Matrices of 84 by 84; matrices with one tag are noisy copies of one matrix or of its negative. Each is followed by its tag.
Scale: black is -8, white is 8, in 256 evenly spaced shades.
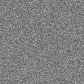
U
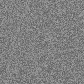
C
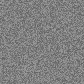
U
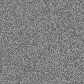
U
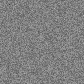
C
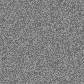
U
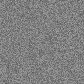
C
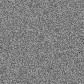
C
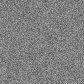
C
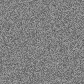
U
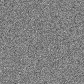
U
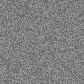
C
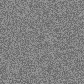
C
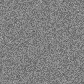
U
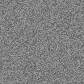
U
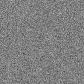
C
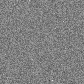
C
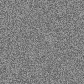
C
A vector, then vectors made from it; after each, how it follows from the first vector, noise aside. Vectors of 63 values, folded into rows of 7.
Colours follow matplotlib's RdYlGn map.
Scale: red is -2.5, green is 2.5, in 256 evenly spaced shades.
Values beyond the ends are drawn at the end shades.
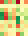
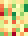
wrapped around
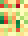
wrapped around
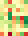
reversed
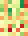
wrapped around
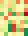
wrapped around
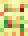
wrapped around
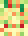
wrapped around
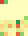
partly zeroed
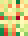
wrapped around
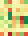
reversed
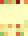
partly zeroed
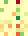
partly zeroed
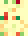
partly zeroed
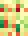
wrapped around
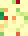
partly zeroed
